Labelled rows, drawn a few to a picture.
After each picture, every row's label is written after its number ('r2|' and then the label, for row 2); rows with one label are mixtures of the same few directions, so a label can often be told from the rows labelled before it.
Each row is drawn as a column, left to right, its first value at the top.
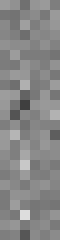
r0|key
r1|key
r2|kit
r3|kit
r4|key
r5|key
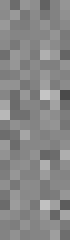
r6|key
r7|key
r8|key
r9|kit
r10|kit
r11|kit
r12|kit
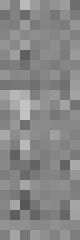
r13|key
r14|kit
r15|key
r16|kit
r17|kit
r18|key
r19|kit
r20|kit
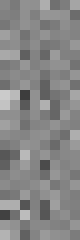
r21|kit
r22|kit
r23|kit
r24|key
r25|kit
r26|key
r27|key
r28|key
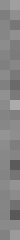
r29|key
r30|kit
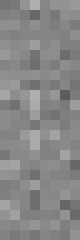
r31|kit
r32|kit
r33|key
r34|key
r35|key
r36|key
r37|kit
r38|kit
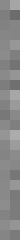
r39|key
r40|key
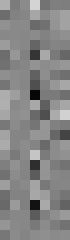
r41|key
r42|kit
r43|key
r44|kit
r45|key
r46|key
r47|key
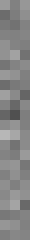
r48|key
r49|key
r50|kit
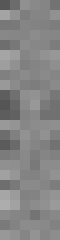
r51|key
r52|key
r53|key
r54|kit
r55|key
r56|key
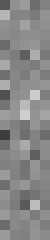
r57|key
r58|key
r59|key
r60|kit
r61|key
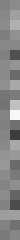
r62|kit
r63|key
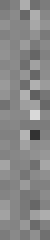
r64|kit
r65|key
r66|key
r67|key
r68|kit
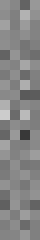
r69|key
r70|key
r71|key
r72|kit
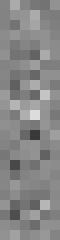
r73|kit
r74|kit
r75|key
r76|key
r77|kit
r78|key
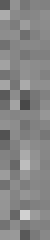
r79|key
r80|kit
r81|kit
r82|kit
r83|key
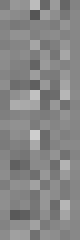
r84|key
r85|kit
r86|kit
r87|key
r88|key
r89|kit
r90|kit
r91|kit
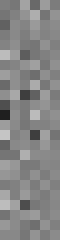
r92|key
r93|kit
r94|kit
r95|key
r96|key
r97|key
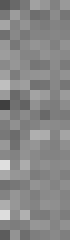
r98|kit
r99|key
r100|kit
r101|key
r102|key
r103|key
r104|key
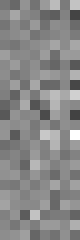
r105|key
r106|key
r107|kit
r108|kit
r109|key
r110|key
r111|kit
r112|key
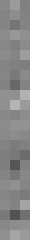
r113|kit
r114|kit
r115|kit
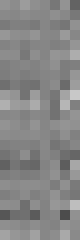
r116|kit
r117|kit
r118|kit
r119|kit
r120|kit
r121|key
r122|kit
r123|kit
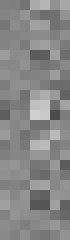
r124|key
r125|kit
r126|key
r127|key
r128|key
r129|key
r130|kit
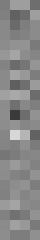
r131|kit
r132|key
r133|key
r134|key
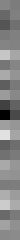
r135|key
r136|key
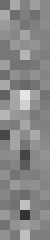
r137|key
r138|key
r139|kit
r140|key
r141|kit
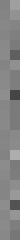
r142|kit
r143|kit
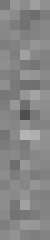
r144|key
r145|kit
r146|key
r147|key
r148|key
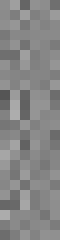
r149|kit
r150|key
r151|key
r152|key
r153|kit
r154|key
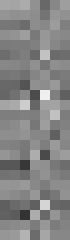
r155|kit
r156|kit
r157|kit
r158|kit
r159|kit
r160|key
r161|kit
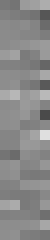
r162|kit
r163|kit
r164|key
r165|key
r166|key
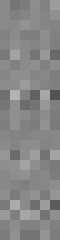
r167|kit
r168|kit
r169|kit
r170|kit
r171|kit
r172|kit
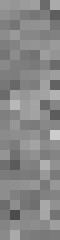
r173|kit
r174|kit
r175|key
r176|key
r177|kit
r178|key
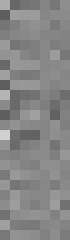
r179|key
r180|key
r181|key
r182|key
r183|kit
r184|key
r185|kit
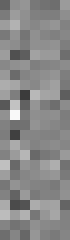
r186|kit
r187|key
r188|kit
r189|kit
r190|kit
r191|kit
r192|kit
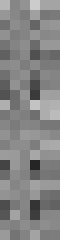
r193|kit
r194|kit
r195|key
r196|kit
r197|key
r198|key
